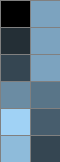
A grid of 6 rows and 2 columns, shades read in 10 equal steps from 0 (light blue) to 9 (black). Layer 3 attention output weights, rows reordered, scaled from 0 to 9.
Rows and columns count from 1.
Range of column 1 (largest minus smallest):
9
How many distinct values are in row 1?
2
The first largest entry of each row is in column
1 1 1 2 2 2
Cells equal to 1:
1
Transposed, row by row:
9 7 6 3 0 1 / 2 2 2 4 5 6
